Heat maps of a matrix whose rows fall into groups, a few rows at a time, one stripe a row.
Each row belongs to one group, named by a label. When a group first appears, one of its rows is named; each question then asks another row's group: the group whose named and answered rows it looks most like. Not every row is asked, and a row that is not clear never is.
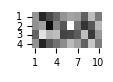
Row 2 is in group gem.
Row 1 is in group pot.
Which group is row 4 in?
pot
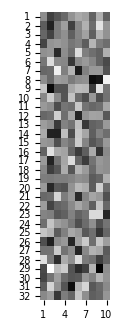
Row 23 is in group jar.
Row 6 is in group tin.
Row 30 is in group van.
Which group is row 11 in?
gem
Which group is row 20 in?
pot
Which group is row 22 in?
pot
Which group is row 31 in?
tin
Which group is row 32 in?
gem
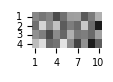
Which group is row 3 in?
gem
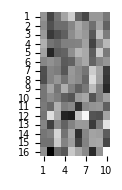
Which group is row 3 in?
pot
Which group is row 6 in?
tin
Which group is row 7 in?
jar
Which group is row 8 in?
jar
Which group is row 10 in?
tin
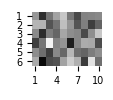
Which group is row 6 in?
pot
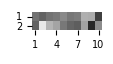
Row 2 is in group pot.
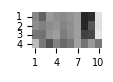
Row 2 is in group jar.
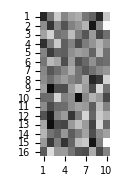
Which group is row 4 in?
van
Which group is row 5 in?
pot
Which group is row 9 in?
pot
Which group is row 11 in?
pot
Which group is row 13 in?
pot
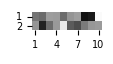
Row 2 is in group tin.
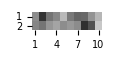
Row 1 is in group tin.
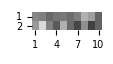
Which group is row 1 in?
jar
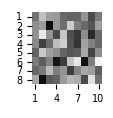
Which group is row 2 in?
gem
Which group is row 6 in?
tin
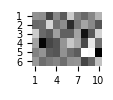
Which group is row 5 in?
jar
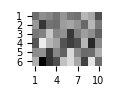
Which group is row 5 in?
gem
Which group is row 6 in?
pot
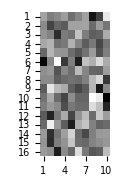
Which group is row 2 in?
pot
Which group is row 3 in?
gem
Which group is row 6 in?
van
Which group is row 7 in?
gem
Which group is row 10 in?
jar
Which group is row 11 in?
jar
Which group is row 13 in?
tin
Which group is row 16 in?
gem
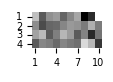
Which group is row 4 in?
jar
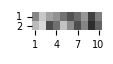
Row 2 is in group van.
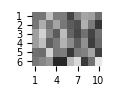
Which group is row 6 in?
tin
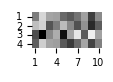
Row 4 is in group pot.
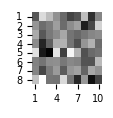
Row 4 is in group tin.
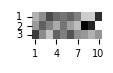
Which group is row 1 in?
jar
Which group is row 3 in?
van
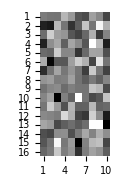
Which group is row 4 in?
jar
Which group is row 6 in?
pot
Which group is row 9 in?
jar
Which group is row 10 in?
gem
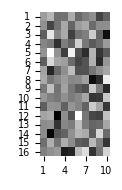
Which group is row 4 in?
gem
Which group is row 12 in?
gem
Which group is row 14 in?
pot
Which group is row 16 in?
tin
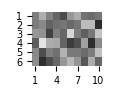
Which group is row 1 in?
tin
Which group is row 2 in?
jar
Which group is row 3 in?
gem
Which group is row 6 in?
pot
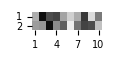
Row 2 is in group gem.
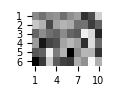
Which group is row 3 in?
jar
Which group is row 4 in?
pot
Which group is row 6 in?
van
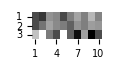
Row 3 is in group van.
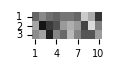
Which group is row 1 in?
jar
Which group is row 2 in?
pot
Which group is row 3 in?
gem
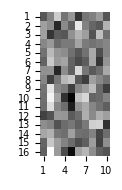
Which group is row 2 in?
gem
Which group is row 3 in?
pot
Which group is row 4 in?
gem
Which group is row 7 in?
gem
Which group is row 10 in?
tin
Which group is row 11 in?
tin
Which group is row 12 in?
van
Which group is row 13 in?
jar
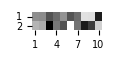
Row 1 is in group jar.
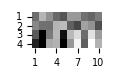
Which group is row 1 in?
tin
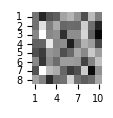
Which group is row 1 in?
pot
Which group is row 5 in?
van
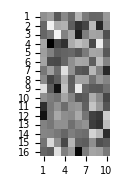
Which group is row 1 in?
gem
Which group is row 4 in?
pot
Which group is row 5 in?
jar
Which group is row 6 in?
pot
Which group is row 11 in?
jar
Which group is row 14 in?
jar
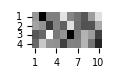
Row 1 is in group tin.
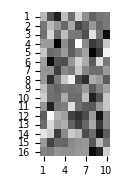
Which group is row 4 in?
gem
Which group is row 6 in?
pot
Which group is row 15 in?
pot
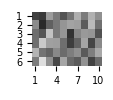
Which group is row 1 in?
van
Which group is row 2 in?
pot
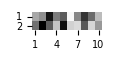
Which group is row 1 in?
gem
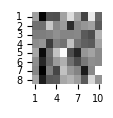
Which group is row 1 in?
pot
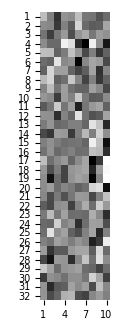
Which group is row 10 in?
gem
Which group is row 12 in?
gem
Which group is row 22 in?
van
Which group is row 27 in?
pot
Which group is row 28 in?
van
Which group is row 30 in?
jar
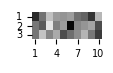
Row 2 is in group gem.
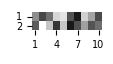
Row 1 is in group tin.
